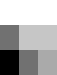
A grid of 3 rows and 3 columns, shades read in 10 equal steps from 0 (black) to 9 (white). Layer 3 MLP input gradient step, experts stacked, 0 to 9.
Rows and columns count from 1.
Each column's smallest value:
0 4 6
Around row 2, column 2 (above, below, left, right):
9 4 4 7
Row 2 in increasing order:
4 7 7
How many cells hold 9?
3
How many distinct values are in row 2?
2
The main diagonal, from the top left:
9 7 6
